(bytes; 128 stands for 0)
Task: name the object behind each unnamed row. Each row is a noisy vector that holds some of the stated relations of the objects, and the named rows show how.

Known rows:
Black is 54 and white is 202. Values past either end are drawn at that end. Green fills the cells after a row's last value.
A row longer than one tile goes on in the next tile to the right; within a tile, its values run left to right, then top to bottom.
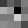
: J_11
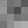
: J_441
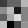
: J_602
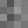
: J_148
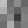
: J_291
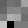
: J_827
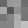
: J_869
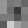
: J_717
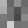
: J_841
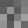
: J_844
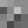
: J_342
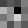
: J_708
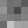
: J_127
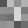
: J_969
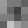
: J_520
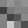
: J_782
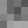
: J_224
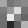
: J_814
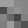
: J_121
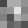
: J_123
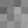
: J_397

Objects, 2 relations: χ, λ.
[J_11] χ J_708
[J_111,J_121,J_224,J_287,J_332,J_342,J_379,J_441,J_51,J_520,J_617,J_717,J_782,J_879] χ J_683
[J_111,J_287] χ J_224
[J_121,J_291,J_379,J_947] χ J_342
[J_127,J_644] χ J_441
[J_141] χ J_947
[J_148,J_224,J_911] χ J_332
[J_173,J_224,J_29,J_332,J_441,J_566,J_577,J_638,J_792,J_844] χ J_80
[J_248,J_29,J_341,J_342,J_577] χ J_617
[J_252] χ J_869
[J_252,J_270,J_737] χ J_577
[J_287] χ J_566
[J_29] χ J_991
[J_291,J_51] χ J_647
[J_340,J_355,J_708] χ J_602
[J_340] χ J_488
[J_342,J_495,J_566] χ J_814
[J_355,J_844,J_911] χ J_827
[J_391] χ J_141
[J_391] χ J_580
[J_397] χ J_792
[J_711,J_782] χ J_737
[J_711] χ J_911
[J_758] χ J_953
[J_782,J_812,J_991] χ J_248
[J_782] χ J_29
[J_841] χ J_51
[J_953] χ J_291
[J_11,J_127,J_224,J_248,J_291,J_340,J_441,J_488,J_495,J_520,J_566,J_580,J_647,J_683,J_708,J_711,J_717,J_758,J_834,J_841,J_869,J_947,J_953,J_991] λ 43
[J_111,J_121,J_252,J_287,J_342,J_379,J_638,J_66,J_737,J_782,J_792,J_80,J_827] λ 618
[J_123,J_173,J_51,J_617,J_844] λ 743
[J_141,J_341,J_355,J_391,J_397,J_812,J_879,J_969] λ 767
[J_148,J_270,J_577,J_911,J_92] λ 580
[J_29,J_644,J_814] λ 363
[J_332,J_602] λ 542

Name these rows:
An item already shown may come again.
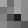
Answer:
J_51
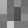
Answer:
J_841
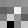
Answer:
J_80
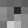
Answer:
J_711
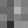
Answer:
J_577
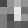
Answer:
J_92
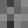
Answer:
J_911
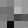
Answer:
J_617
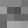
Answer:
J_991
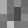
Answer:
J_841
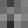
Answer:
J_911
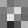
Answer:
J_814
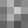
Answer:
J_141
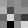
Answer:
J_683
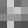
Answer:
J_391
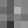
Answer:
J_577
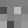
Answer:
J_792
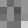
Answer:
J_332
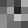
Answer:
J_355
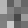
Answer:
J_758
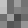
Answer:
J_647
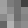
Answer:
J_495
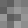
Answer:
J_173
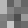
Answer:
J_758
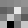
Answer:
J_80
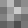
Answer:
J_141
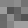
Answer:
J_248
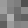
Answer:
J_947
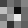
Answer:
J_488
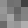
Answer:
J_566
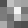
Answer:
J_66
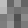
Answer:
J_953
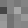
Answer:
J_638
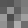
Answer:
J_844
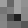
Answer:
J_51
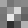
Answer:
J_814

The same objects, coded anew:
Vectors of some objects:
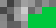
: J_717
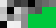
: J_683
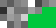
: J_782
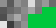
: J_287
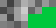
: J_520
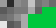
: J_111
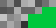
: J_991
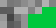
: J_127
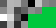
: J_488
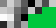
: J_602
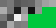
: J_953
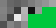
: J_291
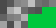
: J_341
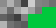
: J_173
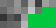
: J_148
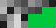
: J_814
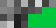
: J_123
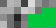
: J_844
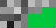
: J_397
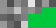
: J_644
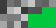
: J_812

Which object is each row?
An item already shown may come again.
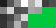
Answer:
J_391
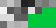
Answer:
J_827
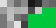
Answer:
J_869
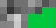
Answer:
J_342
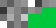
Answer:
J_782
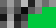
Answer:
J_92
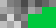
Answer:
J_737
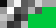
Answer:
J_355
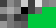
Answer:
J_969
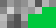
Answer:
J_711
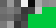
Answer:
J_834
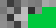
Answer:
J_841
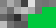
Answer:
J_173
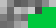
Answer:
J_332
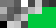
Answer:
J_580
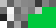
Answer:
J_252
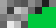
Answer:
J_617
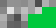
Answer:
J_711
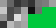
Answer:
J_647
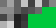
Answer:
J_123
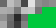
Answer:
J_844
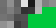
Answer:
J_834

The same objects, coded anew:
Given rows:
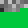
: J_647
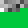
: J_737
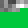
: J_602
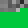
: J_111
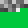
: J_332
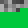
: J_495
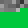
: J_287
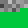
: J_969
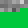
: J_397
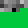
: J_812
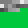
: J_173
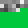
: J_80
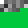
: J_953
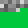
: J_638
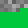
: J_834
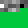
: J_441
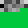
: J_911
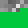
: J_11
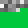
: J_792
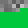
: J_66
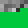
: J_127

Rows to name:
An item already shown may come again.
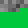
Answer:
J_782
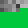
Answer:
J_123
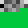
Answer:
J_911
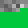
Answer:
J_66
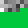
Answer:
J_737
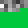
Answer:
J_566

